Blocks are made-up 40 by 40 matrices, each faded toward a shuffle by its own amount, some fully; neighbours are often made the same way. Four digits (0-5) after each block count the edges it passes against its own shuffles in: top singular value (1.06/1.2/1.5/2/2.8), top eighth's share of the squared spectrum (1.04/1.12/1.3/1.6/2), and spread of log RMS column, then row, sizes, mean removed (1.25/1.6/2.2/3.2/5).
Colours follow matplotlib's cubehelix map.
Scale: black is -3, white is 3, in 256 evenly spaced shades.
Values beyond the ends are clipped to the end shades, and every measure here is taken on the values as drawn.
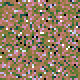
0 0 0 0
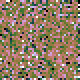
3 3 1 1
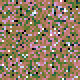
0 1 0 0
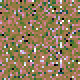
2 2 1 0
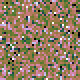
2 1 0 0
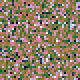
1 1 0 2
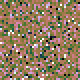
0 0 0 0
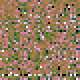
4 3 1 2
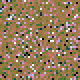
0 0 0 0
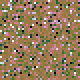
0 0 0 0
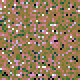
2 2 0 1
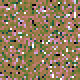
0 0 0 0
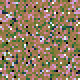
1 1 0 0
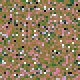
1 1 0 0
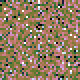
1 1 1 0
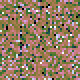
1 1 0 0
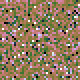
1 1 0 0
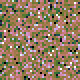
0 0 0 0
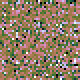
3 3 1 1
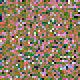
2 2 1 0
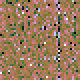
3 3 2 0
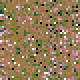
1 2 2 0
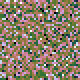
3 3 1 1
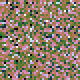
3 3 2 1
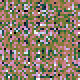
3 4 3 2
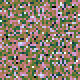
2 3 0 1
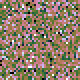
2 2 0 0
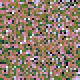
2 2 0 1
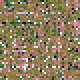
3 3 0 1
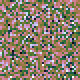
0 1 2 0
